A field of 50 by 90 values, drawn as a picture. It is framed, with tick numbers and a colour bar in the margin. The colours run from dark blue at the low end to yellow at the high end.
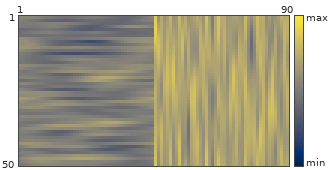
It is made of 1 by 2 panels. Panel 1,1: middling, streaked across. Panel 1,2: high, streaked downward.
